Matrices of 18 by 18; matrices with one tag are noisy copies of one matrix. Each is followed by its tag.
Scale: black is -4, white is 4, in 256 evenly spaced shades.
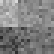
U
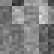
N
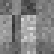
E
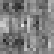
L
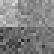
U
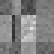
E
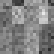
N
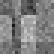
E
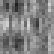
L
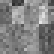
N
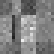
E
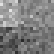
U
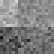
U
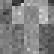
N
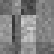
E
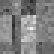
E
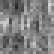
L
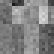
N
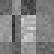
E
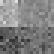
U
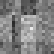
E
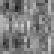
L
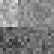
U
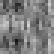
L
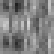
L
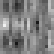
L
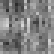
L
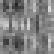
L
